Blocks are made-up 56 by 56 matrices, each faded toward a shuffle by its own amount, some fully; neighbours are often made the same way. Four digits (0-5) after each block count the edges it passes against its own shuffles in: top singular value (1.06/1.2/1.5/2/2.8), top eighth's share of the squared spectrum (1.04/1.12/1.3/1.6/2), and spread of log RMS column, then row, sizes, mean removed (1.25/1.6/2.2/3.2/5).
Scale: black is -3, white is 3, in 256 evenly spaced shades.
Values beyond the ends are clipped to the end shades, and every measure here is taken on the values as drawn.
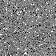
0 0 0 0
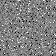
0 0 0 0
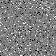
3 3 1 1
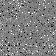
2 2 0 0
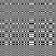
5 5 4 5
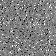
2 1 0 0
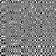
5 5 3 3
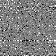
4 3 1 2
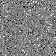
0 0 0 1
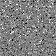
0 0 0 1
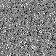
0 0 0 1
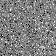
0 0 0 0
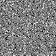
0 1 0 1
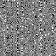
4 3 2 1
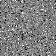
1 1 1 0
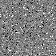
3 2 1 0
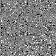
3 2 1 1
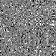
3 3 2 1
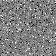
1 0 0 0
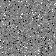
2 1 1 0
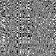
4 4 3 1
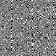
3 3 2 1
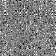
3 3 2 1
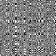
4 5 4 2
